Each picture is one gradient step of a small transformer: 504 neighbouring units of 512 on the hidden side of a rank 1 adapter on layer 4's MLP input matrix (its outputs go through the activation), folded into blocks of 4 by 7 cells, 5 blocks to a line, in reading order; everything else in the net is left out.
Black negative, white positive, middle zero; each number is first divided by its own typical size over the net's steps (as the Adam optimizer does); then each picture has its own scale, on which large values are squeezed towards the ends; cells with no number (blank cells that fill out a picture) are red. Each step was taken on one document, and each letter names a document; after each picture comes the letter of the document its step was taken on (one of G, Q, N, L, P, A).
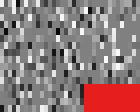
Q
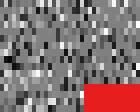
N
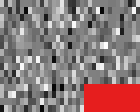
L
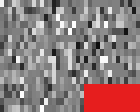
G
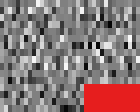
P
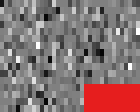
G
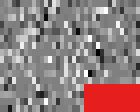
G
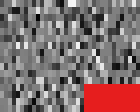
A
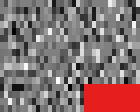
A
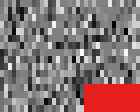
A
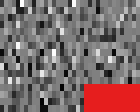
L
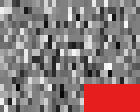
P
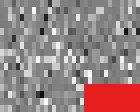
G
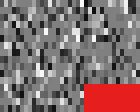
N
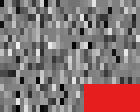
L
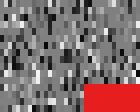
N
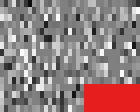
P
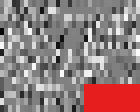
P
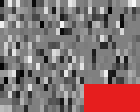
Q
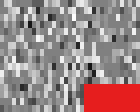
A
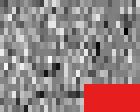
L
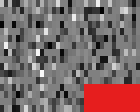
Q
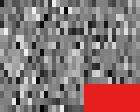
L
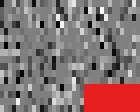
Q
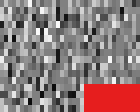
P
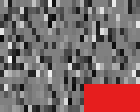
N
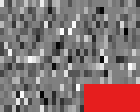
G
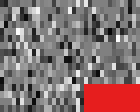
A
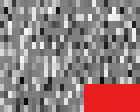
P
